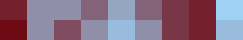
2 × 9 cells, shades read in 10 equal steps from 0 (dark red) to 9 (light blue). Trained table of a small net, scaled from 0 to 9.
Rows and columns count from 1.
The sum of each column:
1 12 9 10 15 10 4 2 17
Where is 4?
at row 1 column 4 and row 1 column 6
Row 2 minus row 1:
-1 0 -3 2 1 2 0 0 -1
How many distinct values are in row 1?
6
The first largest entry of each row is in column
9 5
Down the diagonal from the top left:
1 6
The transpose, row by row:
1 0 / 6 6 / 6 3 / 4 6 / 7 8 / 4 6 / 2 2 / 1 1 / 9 8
